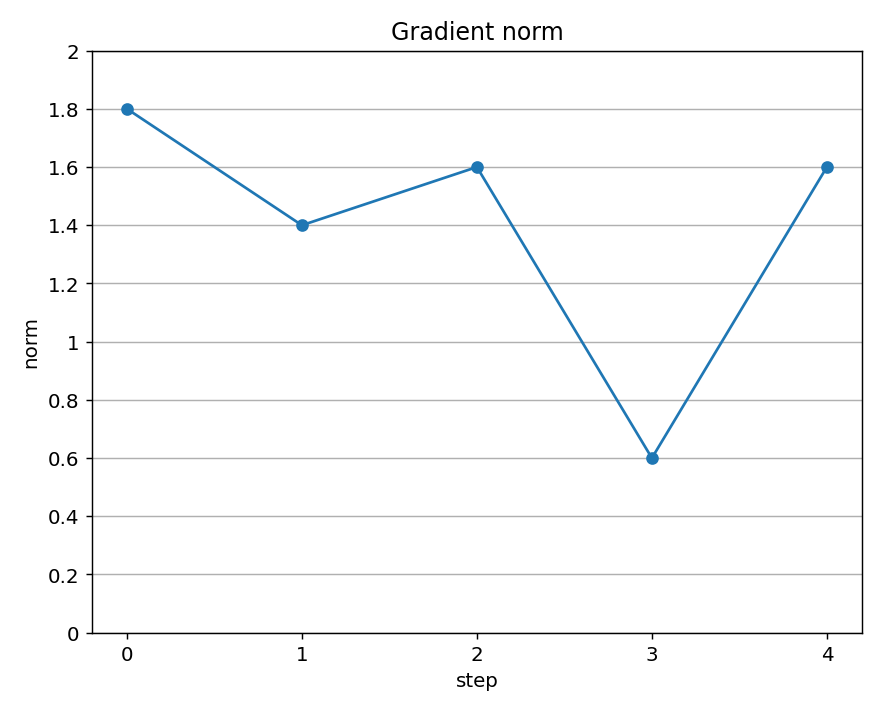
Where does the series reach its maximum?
0
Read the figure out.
Title: Gradient norm
x-axis: step, ticks 0 1 2 3 4
y-axis: norm, ticks 0 0.2 0.4 0.6 0.8 1 1.2 1.4 1.6 1.8 2
Values:
1.8 1.4 1.6 0.6 1.6
